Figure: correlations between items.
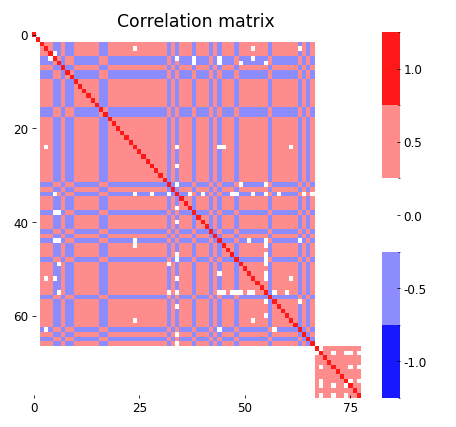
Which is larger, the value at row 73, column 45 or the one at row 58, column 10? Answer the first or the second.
the second
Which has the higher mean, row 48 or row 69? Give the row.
69
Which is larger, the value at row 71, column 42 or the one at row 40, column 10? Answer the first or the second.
the second
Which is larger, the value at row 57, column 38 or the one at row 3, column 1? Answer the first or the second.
the second
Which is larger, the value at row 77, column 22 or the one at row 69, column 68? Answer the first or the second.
the second
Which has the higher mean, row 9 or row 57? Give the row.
57
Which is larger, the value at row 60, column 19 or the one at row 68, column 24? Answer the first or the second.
the first
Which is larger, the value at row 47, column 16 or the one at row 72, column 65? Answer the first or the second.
the second
